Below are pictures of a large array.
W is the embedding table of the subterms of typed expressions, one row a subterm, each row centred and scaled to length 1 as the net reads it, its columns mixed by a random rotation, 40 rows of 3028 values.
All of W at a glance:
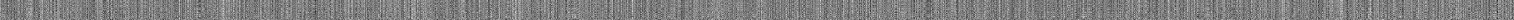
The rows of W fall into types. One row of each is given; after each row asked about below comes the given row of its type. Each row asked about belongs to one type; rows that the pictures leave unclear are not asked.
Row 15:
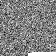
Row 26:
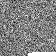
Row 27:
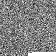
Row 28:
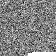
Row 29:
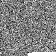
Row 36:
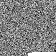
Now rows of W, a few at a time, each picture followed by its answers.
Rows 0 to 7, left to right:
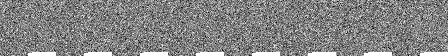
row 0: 26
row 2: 15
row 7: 26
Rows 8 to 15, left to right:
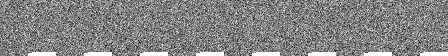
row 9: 36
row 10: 15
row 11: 27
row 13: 36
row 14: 28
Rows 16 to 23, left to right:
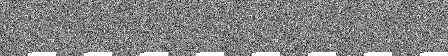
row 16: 26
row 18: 28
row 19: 15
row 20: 26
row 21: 15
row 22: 26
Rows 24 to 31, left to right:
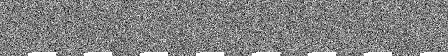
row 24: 36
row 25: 29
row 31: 27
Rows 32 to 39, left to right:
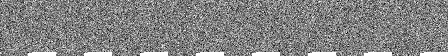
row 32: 29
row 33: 29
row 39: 27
